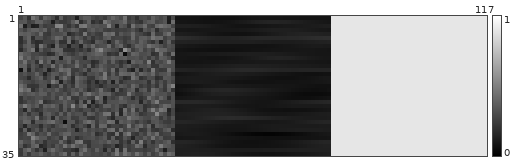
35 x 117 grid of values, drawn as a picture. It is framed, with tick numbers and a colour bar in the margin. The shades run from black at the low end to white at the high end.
The table splits into one row of 3 panels. Panel 1,1: low, fine-grained. Panel 1,2: very low, streaked across, faint in contrast. Panel 1,3: very high, flat.
